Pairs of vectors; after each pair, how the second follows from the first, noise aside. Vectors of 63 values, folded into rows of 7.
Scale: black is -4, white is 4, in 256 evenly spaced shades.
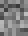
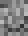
reversed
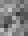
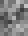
reversed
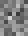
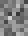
copied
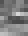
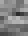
negated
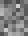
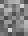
reversed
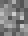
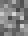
copied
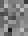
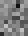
reversed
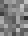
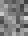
negated
